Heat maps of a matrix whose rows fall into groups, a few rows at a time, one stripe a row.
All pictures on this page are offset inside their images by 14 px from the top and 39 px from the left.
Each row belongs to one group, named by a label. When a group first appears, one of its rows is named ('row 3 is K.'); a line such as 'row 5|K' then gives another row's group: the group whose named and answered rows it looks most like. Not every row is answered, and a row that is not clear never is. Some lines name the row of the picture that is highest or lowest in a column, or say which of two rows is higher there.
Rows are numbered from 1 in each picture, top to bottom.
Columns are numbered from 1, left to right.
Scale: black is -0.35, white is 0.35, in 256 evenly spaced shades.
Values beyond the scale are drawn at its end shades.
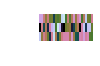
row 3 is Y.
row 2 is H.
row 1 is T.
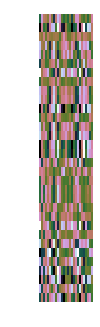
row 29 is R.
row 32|H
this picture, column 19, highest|27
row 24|T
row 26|Y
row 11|H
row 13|Y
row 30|H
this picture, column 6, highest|27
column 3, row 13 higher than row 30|Yes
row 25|R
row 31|T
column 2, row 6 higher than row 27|Yes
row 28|T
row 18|T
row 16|H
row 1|R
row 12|R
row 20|R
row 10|Y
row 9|Y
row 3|T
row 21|R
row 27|R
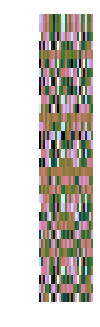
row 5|H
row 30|R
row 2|T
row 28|T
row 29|T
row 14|H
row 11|Y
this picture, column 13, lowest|14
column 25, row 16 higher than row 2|No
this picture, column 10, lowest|11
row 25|R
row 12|T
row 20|H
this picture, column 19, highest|23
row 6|H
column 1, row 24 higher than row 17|Yes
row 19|Y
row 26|Y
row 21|T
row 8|R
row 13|T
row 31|Y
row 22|T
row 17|R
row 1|T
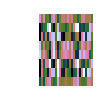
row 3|H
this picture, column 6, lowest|5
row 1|Y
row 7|H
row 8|R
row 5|Y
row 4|Y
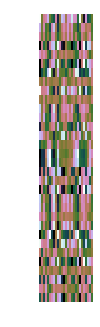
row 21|Y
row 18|H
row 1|T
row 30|H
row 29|T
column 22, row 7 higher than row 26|No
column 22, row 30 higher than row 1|Yes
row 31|Y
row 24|Y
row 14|T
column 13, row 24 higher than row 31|Yes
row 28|H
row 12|Y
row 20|H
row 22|Y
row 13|H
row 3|Y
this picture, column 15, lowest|25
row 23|Y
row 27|T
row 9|T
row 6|H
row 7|R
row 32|H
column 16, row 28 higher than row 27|No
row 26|T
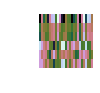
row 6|T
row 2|H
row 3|H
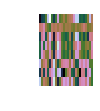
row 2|Y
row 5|R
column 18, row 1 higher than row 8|Yes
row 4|R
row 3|R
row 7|H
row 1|R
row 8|Y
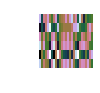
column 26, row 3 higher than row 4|Yes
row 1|T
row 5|R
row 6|Y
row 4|Y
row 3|Y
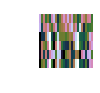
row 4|R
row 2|T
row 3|R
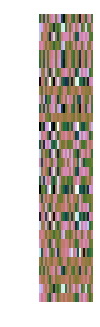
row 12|Y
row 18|Y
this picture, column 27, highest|13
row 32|Y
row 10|Y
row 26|Y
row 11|H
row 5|H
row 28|T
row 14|Y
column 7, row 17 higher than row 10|No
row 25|T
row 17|T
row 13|R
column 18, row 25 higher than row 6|Yes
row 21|T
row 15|R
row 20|R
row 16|Y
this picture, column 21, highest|27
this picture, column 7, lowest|13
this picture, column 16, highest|27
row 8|R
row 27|T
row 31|T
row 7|Y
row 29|H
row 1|H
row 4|T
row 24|Y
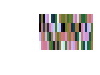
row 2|H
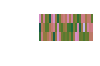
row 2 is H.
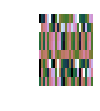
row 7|H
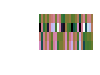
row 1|H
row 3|T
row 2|H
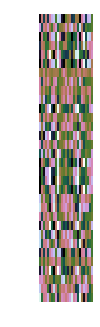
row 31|Y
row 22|Y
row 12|T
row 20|H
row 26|T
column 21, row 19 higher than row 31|No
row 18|R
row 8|T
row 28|H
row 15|T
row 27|H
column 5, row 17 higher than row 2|No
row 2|T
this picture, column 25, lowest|5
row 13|Y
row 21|Y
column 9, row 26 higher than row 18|Yes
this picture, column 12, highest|30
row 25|Y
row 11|R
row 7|T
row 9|Y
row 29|R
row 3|H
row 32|T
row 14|R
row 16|R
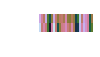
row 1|Y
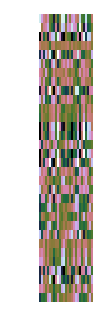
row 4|Y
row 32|R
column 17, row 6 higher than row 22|Yes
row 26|T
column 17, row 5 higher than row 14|Yes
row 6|Y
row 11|H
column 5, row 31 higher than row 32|No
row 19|T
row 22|R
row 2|T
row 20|Y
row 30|R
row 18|Y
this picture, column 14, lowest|9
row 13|H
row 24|R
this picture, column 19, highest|9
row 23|H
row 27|T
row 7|Y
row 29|H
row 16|H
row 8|Y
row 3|H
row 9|R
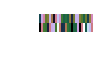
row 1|R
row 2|H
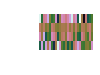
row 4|R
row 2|Y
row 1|T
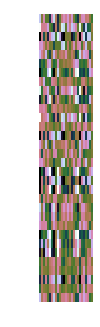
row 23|Y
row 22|Y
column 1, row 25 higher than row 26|No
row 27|R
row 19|H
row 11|Y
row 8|Y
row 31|H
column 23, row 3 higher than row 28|Yes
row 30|H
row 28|H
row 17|T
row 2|T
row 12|T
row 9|T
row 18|R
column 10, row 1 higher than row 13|No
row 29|H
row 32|Y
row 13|T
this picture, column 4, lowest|10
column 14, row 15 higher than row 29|Yes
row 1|Y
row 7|R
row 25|R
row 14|H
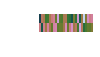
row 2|T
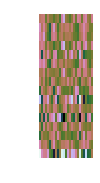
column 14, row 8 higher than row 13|No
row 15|Y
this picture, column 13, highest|16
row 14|H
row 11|T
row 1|T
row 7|T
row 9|R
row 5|T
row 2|Y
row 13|T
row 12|H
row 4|T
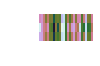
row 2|T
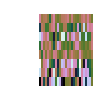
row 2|H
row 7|Y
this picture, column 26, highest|8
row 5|T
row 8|H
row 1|Y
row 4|R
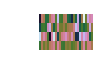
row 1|H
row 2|R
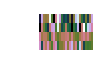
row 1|R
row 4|T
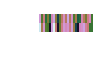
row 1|Y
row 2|Y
